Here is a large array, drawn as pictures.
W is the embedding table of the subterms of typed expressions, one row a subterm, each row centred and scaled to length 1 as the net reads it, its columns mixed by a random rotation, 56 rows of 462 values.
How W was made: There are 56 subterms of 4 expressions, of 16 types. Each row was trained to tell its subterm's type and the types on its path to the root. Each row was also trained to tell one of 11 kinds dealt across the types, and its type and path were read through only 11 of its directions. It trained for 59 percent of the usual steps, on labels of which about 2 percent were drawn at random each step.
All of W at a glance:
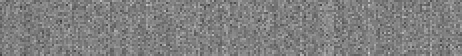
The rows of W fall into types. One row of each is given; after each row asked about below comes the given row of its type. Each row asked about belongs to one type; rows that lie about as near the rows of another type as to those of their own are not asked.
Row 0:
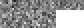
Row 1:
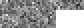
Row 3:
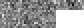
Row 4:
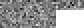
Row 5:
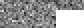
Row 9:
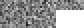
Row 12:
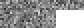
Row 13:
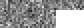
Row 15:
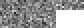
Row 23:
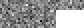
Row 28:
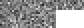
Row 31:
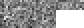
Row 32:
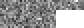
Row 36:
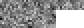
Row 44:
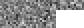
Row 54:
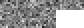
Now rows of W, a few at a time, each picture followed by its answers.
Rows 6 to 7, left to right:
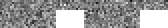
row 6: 9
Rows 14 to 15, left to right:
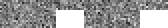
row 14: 28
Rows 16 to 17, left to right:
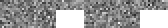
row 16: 44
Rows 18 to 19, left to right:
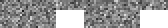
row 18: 15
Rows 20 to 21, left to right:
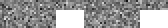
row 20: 5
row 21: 4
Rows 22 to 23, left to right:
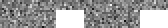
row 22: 0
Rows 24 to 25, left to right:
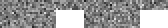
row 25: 15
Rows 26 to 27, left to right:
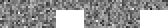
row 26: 54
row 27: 0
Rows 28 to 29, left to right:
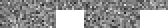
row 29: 5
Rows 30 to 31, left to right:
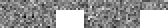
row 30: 54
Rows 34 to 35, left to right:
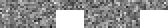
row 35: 31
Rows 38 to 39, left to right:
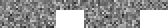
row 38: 12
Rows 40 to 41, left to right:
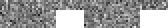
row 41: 28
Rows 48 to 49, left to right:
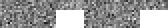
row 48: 44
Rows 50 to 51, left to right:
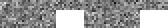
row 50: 54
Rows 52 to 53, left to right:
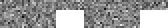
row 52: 31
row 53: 4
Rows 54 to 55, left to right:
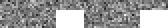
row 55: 15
